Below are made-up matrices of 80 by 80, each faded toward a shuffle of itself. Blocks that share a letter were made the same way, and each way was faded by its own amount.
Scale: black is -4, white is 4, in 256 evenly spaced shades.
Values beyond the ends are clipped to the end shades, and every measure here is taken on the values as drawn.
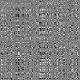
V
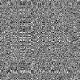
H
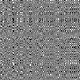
V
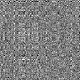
H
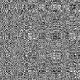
H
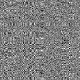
H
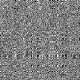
H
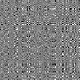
V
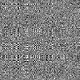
H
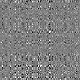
V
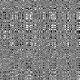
V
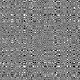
V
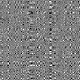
V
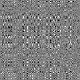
V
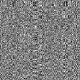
H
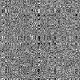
H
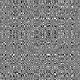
V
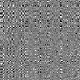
V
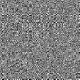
H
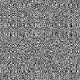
H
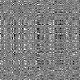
V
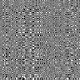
V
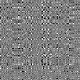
V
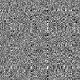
H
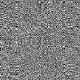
H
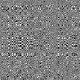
V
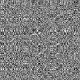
H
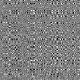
V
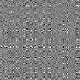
V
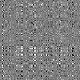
V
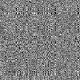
H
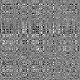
V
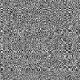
H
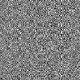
H
